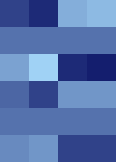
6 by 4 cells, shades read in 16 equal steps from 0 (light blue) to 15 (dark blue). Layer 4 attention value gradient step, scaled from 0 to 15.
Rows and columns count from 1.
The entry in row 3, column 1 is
4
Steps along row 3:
down up up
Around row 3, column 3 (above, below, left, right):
8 5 0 15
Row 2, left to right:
8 8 8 8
